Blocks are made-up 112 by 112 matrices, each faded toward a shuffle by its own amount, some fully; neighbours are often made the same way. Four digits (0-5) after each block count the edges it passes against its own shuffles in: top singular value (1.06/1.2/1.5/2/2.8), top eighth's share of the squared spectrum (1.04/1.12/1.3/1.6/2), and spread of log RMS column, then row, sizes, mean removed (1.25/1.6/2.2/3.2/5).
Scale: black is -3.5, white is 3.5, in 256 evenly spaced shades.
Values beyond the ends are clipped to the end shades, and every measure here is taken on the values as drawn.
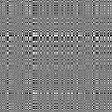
5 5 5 5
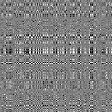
5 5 4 4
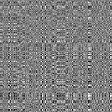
5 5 4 4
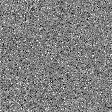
2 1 0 0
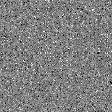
3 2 1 1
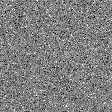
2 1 0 0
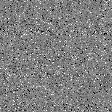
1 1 0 2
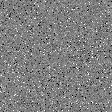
0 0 0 0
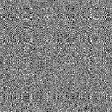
5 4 3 3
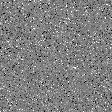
1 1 0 0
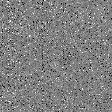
3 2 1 0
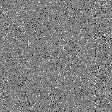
3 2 2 0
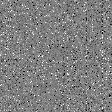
3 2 1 0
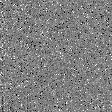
2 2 1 0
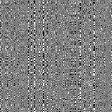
5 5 4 2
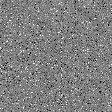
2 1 1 0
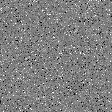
1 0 0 0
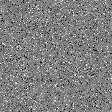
2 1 0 0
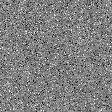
0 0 0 0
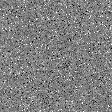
0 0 0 0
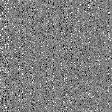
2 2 3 0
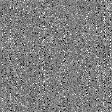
1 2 3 0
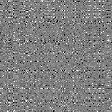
5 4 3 3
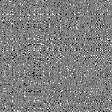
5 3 2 3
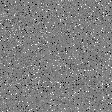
2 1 0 0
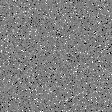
0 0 0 0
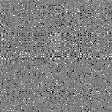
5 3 2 3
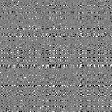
5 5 3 4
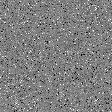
2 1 0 0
